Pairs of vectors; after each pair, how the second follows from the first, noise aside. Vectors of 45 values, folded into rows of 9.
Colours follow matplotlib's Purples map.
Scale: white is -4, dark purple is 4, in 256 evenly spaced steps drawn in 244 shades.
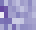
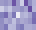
shuffled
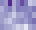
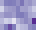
wrapped around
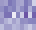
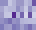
negated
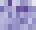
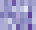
shuffled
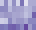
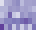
wrapped around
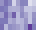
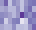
wrapped around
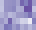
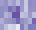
wrapped around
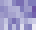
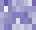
shuffled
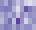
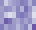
wrapped around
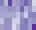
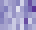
shuffled
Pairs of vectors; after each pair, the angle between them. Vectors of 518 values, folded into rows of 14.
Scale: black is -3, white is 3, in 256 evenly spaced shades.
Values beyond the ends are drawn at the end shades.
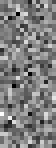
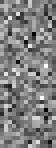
partly opposed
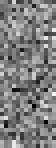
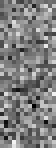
nearly parallel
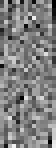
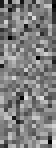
nearly parallel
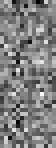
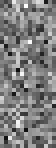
nearly opposite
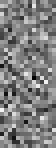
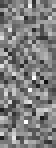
nearly opposite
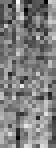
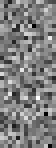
orthogonal
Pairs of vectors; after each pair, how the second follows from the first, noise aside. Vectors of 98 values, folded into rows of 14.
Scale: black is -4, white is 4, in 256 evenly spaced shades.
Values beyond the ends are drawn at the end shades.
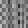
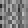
wrapped around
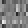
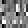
scaled up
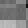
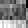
scaled up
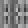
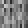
wrapped around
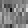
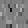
partly zeroed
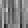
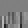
partly zeroed
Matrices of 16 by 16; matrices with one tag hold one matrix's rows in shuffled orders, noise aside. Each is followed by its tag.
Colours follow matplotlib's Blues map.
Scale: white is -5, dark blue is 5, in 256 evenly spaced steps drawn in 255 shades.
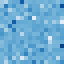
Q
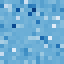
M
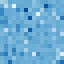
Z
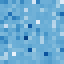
Z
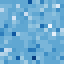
M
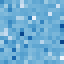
Q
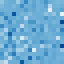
Q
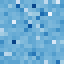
M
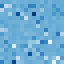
M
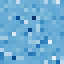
M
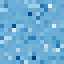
M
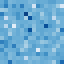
Z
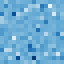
M
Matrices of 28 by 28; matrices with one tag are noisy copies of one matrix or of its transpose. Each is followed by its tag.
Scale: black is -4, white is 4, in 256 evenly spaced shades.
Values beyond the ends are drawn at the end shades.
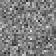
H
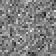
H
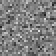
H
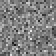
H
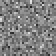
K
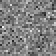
H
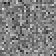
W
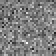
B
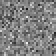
B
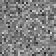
B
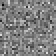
W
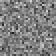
K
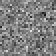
H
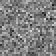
H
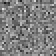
W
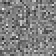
W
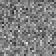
B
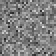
B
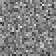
K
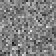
H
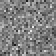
H
